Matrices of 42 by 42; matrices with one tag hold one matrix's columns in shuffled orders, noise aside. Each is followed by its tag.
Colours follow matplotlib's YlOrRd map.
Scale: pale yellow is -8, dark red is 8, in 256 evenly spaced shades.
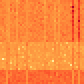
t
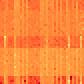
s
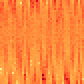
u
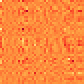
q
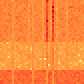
t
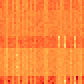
s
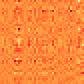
q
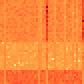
t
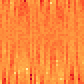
u
